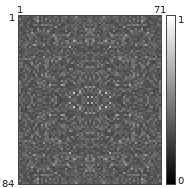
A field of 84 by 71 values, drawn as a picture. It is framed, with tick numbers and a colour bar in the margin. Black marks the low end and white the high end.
Mirror symmetry: left to right and top to bottom. Grain: fine. Slope: none. Histogram: skewed, a long tail of high values. Odd rows or columns: none. Stripes: none.
